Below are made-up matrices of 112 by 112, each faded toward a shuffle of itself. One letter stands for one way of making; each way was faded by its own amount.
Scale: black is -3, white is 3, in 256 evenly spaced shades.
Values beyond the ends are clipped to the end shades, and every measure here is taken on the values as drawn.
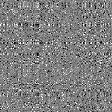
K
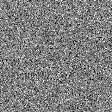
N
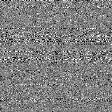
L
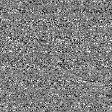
L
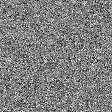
N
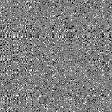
K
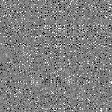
K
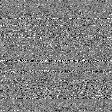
L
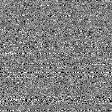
L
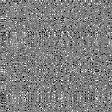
K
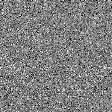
N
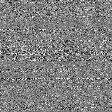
L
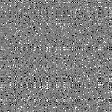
K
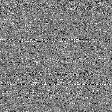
L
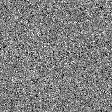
N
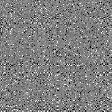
K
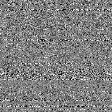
L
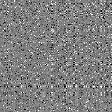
K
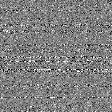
L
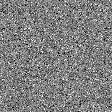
N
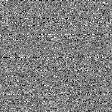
L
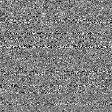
L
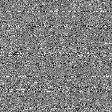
L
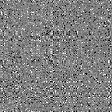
K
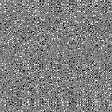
K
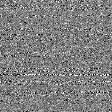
L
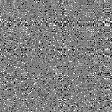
K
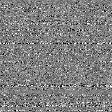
L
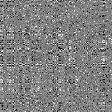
K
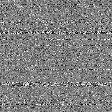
L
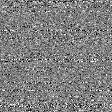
L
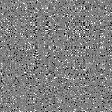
K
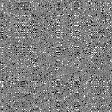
K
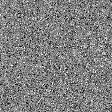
N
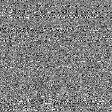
L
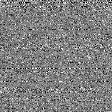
L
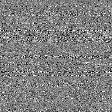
L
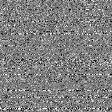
L
